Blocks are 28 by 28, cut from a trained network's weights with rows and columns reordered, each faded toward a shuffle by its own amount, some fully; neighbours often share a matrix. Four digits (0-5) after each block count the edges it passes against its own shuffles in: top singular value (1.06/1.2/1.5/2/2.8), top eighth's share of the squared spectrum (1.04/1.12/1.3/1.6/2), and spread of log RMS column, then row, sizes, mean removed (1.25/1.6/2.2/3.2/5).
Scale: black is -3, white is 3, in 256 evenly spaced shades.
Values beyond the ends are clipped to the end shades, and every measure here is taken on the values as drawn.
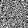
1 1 0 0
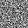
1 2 0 0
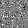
0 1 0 1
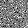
0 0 0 0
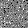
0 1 0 0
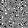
2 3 2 0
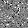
1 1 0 0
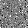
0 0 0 0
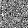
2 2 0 0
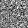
1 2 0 0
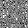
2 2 2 0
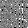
2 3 2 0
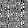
2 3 2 0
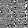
2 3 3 0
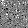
0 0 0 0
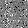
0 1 1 0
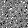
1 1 1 0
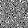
1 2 0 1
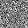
0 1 0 0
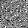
1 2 0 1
